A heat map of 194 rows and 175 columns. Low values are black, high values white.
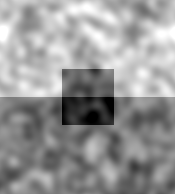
Overall the values sit about 60% of the way up the scale. The ninth with the lowest average is the centre. The top part is higher, up to a seam about 50% of the way down. In the centre lies a patch that is lower than the rest. Values change most from cell to cell in the centre.
